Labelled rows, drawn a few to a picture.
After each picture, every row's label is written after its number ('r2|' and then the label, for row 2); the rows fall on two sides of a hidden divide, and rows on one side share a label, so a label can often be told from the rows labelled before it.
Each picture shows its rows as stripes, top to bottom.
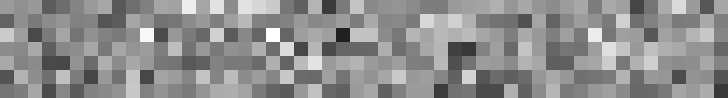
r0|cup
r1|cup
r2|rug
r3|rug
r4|rug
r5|cup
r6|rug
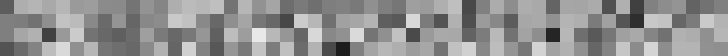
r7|cup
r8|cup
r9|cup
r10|cup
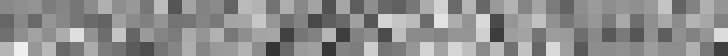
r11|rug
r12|cup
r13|cup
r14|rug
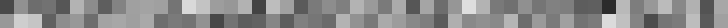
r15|cup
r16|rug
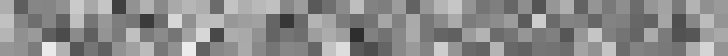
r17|cup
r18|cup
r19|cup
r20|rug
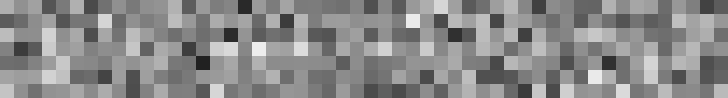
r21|rug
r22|cup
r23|rug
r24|cup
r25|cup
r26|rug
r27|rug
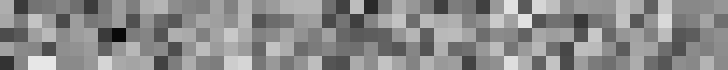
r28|rug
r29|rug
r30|cup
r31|rug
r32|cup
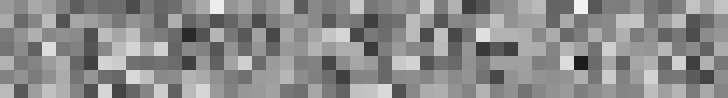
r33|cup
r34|rug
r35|rug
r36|rug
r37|rug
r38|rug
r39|cup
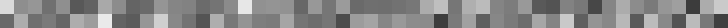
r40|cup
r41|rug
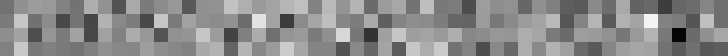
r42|cup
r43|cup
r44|rug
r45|rug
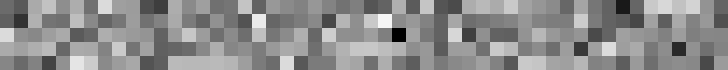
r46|cup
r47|cup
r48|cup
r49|rug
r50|cup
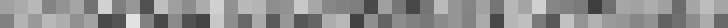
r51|cup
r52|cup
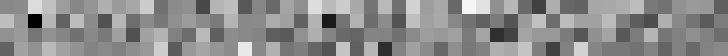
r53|rug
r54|rug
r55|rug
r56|cup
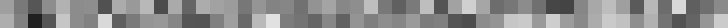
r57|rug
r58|rug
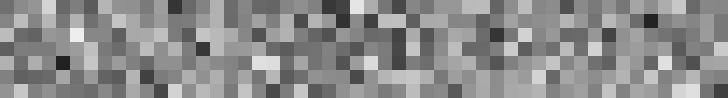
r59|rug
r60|rug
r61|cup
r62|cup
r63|cup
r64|cup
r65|rug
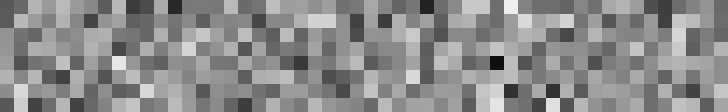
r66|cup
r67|cup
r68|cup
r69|cup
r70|cup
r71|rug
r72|rug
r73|rug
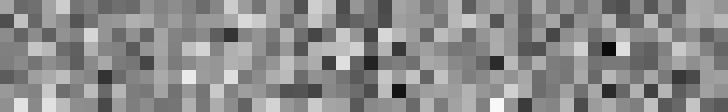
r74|cup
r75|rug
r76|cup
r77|cup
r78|cup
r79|cup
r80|cup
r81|rug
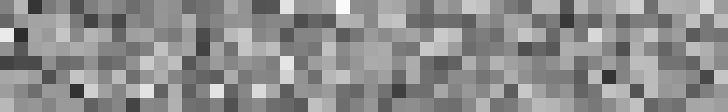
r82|rug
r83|cup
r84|cup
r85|cup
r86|rug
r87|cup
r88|rug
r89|rug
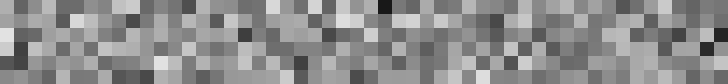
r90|rug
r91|cup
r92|rug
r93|cup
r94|cup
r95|cup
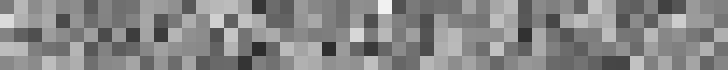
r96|rug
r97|rug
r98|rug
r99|rug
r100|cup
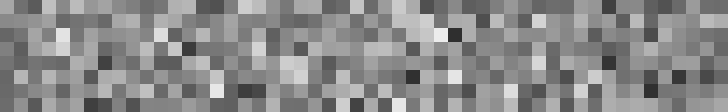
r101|cup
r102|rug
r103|cup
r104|cup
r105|cup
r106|rug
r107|rug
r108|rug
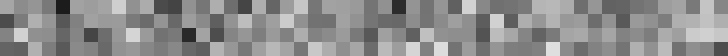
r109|rug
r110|cup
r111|rug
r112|rug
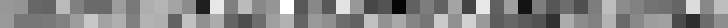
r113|rug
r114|rug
